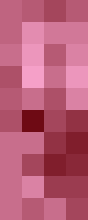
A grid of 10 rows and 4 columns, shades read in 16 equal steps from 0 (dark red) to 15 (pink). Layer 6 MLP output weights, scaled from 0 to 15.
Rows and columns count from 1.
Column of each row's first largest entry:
1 2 2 2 4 1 1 1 2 1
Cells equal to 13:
1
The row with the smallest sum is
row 6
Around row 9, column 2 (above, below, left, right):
6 8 10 5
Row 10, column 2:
8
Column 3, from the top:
6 11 8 10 7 6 4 2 5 10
